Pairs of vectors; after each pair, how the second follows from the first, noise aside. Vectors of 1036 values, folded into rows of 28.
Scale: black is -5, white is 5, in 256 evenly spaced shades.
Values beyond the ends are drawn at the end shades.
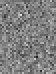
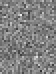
sign-scrambled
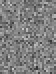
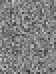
wrapped around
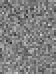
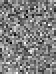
scaled up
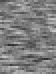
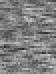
wrapped around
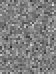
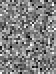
scaled up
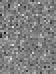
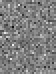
sign-scrambled
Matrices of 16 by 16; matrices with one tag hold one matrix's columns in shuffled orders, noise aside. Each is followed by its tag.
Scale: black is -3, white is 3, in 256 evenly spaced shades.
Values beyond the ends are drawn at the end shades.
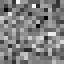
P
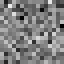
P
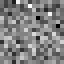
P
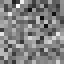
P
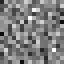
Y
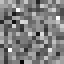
Y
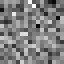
P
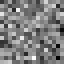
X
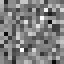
Y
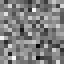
X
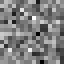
Y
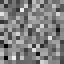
X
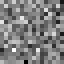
Y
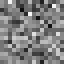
P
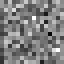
Y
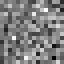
X
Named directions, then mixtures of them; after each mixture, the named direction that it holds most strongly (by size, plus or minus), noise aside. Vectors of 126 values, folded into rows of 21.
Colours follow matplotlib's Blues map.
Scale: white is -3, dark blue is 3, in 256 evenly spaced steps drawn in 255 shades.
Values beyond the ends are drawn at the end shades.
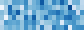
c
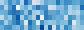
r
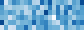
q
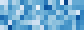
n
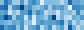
c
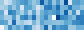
n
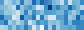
r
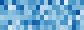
n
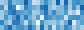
r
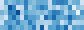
c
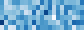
q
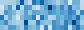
r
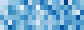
n
